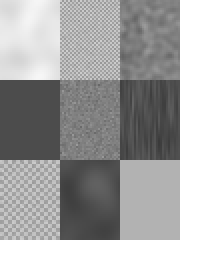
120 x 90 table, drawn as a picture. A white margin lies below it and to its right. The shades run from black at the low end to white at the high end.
It is made of 3 by 3 panels. Panel 1,1: very high, smooth, faint in contrast. Panel 1,2: high, checkered. Panel 1,3: middling, blotchy, faint in contrast. Panel 2,1: low, flat. Panel 2,2: middling, fine-grained, faint in contrast. Panel 2,3: low, streaked downward, faint in contrast. Panel 3,1: high, checkered. Panel 3,2: low, smooth, faint in contrast. Panel 3,3: high, flat.
